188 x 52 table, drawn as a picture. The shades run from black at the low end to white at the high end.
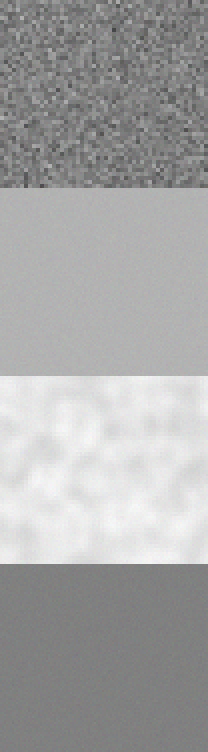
It is made of 4 by 1 panels. Panel 1,1: middling, fine-grained. Panel 2,1: high, flat. Panel 3,1: very high, blotchy, faint in contrast. Panel 4,1: middling, flat.
